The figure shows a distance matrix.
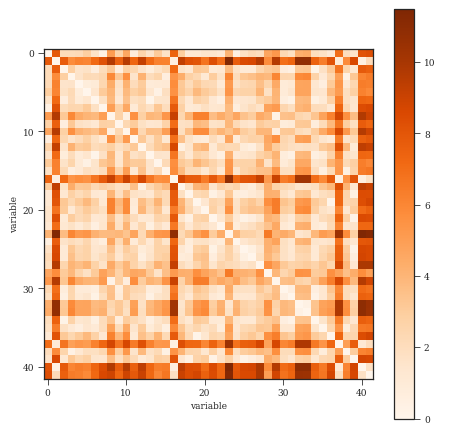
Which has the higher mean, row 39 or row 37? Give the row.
37
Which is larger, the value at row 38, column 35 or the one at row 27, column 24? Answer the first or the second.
the second
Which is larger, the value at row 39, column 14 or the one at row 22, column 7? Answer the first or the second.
the first
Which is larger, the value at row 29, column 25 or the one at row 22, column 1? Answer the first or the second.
the second
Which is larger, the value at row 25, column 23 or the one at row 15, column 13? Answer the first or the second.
the first
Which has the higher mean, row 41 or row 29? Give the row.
41
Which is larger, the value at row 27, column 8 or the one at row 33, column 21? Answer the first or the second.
the first
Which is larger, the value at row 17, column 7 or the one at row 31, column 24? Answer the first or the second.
the first
